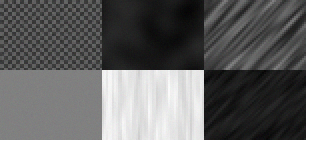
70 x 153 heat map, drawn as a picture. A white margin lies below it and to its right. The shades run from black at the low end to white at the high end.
The table splits into 2 rows of 3 panels. Panel 1,1: low, checkered. Panel 1,2: very low, smooth, faint in contrast. Panel 1,3: low, slanting up to the right. Panel 2,1: middling, flat. Panel 2,2: very high, streaked downward, faint in contrast. Panel 2,3: very low, slanting up to the right, faint in contrast.
